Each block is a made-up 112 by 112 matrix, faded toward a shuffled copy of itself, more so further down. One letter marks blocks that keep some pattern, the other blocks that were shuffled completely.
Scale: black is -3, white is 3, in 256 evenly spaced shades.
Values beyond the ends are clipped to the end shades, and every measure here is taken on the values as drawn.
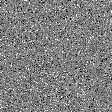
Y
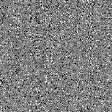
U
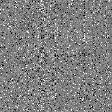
U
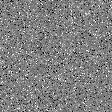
Y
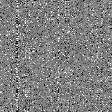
U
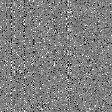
U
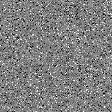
U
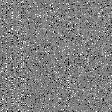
U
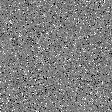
Y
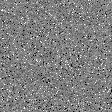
Y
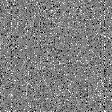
U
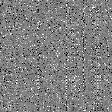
U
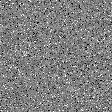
Y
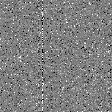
U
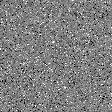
Y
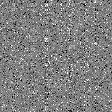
U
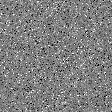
Y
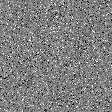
Y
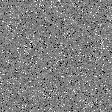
Y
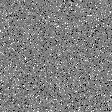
Y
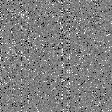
U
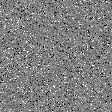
Y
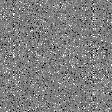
U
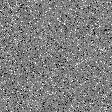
Y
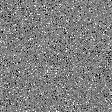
Y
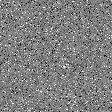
Y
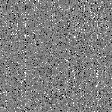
U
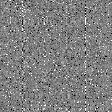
U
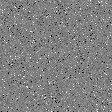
Y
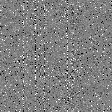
U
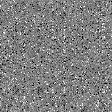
U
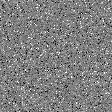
Y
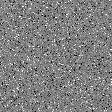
Y
